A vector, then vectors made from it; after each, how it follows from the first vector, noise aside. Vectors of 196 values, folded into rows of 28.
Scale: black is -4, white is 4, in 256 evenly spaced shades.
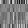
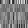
negated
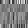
negated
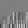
partly zeroed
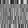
sign-scrambled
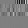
partly zeroed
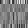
negated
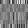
negated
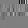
partly zeroed
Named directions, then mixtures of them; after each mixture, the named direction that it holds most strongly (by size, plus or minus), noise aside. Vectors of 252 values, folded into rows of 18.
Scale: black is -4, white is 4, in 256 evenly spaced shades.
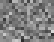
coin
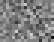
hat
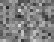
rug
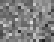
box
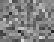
coin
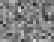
rug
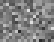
box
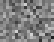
hat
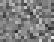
hat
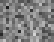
rug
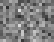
rug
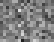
rug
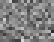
coin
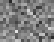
hat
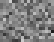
coin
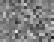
hat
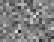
hat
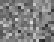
box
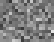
coin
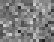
box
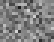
hat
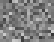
coin
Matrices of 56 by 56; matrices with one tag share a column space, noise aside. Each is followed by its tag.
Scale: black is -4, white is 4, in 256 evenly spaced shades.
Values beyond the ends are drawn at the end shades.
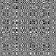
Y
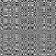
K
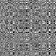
Y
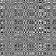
Y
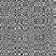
K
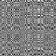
K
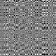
K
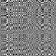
K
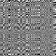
K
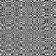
K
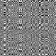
K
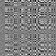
K
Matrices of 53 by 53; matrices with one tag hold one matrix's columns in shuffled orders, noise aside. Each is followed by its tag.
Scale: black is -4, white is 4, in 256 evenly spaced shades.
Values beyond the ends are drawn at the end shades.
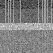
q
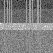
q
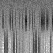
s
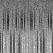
s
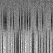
s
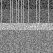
q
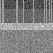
q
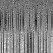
s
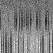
s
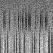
s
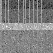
q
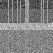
q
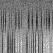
s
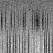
s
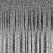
s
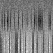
s
